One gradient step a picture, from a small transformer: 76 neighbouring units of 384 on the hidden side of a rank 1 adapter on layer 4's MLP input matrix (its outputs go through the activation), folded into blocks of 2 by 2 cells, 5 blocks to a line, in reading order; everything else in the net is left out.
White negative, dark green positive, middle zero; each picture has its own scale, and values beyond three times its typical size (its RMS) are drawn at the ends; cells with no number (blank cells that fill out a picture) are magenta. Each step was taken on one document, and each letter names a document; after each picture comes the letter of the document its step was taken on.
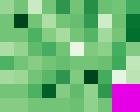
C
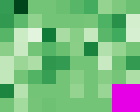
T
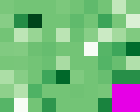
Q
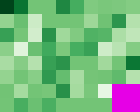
T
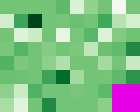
Q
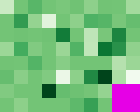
C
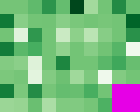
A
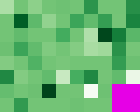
C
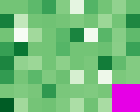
A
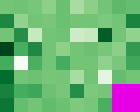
A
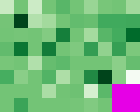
C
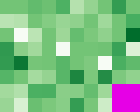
A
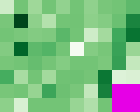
C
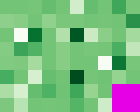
A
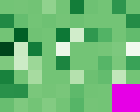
A
